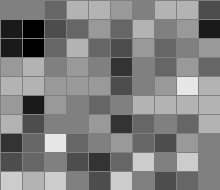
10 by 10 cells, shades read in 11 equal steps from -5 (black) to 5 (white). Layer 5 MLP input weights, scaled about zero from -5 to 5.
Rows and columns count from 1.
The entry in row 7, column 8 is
0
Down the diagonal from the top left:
0 -5 -1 1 1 0 -1 -2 3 0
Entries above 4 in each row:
0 0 0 0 0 0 0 0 0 0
